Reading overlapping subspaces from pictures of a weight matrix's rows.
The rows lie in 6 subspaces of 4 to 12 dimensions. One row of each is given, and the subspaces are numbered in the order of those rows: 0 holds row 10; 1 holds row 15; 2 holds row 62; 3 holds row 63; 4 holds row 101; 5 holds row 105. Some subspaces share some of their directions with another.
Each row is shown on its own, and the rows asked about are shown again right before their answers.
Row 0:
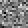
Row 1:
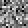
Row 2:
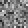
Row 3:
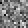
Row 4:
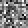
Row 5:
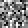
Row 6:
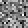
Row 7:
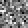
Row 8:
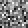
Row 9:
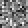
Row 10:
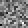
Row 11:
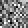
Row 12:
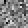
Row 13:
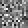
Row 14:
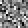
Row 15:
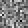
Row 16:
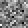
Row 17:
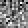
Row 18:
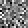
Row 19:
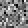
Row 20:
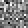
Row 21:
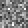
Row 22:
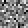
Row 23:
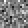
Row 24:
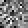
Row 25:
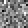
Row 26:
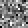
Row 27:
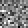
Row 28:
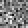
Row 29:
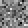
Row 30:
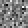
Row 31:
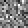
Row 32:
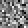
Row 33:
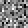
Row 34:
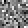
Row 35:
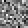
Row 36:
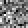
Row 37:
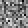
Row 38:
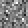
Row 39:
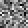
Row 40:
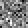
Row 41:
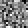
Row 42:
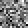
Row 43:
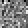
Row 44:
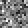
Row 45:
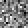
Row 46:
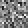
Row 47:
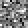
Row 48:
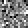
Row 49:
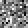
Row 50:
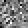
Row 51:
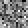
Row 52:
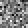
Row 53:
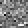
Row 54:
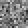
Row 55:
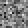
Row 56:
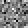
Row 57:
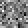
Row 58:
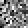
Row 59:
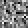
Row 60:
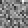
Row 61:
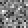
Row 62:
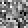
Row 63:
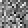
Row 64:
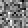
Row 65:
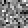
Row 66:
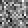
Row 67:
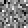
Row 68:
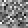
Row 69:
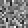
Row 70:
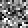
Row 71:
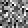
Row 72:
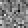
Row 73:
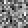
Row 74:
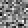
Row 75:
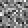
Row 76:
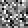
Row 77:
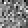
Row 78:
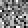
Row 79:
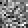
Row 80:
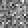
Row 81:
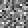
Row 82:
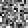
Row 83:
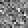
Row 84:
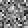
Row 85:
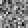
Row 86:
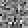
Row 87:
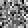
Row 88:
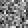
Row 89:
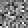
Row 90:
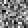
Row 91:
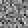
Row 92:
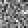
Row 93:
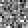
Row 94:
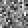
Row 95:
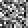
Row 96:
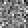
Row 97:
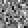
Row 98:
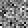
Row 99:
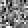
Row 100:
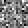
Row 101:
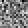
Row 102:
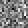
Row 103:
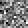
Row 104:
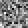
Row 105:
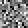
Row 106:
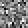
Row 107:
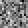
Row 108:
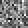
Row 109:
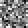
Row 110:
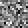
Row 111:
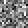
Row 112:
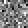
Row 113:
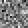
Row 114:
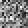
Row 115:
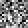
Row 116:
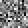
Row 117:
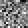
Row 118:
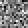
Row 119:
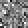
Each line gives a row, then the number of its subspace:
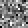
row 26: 0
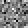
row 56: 5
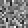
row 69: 1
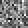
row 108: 4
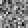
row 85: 5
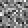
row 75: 1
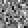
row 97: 3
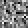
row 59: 1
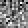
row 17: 2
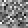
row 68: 2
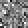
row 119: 0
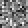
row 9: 0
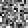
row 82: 1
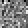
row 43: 3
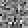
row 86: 1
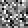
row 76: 3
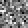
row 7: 5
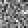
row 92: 4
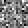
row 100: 0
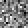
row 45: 3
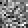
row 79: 0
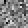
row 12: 2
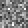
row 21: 1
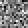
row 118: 4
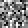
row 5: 5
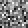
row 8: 0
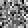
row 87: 3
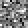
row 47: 0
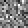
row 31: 3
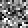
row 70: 0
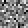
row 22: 0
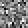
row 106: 1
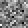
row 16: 0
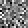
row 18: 1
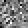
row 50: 2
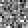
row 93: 1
